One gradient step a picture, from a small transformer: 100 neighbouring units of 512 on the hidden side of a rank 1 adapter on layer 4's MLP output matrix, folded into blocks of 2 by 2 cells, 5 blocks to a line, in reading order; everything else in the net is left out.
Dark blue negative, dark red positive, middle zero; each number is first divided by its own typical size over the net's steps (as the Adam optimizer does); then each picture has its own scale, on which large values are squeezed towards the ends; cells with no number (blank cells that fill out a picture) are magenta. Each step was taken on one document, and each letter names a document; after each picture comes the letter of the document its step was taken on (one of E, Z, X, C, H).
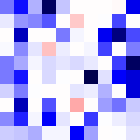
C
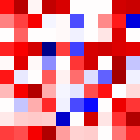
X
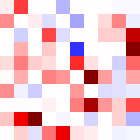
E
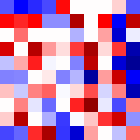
X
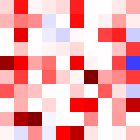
E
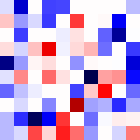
C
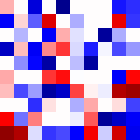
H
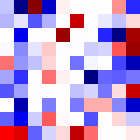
C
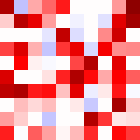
H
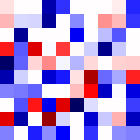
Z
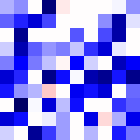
Z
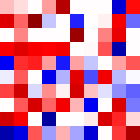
X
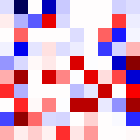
C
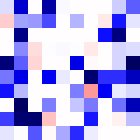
C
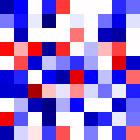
Z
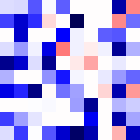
H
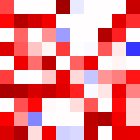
H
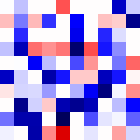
Z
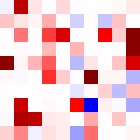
E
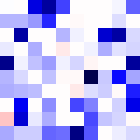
X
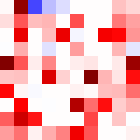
E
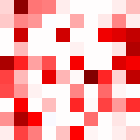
E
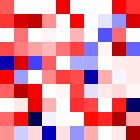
X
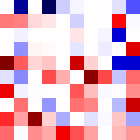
C
